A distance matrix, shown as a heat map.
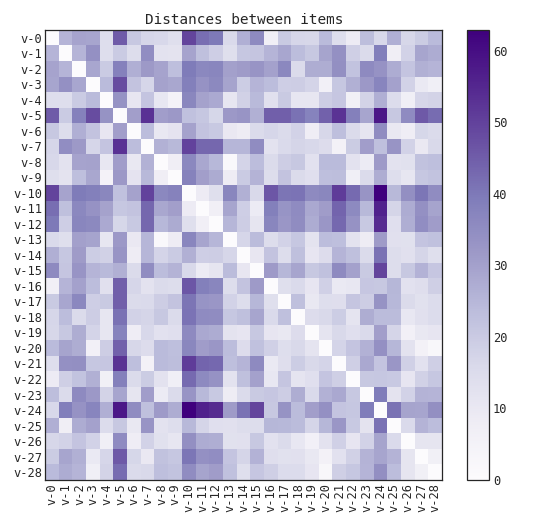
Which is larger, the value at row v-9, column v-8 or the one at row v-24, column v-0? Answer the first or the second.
the second
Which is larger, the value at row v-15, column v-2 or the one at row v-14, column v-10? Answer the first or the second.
the first
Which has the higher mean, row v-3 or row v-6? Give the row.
v-3
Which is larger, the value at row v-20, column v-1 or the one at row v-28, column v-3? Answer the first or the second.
the first
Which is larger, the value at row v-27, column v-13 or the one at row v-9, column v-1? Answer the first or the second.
the first
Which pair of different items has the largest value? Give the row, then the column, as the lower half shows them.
v-24, v-10
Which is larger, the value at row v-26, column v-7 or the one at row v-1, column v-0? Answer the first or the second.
the second
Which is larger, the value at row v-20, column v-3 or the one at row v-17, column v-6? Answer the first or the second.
the second
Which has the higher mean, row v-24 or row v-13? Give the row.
v-24
